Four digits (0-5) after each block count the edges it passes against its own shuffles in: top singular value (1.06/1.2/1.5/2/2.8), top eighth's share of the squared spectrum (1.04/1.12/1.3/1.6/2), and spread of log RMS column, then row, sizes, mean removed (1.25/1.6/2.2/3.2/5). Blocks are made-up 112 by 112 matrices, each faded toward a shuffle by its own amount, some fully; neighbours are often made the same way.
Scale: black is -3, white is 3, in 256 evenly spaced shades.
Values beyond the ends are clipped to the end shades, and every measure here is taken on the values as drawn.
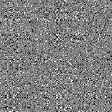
4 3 2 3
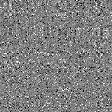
4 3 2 2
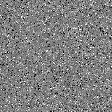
3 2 1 1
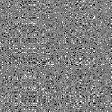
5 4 3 3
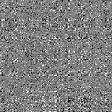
4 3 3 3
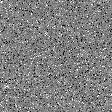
2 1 0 0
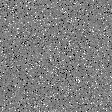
0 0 0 0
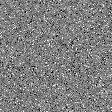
0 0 0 0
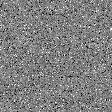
0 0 0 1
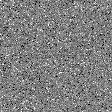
0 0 0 0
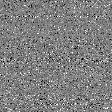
1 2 0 3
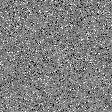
0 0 0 0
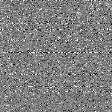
3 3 0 3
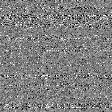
3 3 0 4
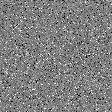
0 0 0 0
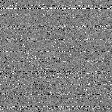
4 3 0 4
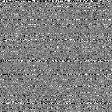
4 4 0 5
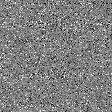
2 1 0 2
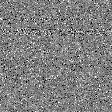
2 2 0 2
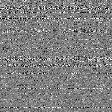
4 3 0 4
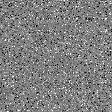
3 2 0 1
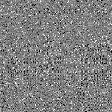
4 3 2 2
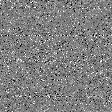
1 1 0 2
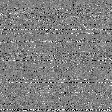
2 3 0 4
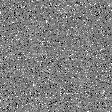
1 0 0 2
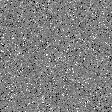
0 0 0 0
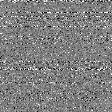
2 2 0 4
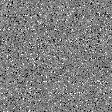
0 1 0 2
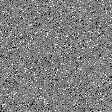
1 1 0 1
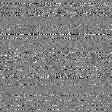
3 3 0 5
